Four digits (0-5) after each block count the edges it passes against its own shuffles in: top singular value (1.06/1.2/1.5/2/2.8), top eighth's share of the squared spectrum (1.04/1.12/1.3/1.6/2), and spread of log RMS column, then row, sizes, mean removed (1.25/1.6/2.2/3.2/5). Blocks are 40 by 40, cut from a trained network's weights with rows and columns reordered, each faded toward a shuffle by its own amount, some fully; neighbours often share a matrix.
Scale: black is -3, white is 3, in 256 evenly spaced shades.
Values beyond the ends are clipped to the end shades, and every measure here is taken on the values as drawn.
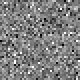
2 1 0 0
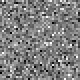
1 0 0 0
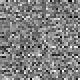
4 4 0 3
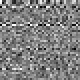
4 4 1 3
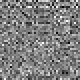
4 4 0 3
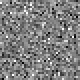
0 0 0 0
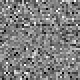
2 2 0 1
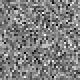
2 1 0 0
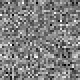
3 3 0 2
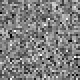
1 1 0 0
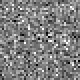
2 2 0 1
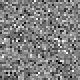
2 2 1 0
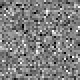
0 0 0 0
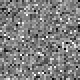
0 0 0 1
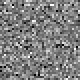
2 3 0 1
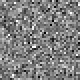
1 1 1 0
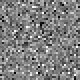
0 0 0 0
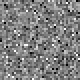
0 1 0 0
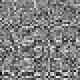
4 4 1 3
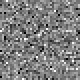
1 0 0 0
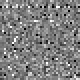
2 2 0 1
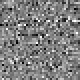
3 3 0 2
